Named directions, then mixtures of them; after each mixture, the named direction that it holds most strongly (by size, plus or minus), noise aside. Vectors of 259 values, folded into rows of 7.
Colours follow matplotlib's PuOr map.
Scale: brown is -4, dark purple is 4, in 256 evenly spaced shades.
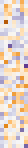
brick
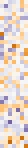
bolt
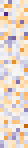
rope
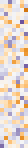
rope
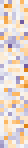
rope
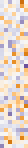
bolt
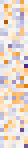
brick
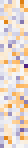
brick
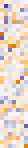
bolt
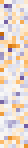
bolt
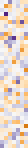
rope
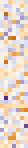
rope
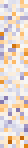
bolt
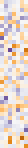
bolt
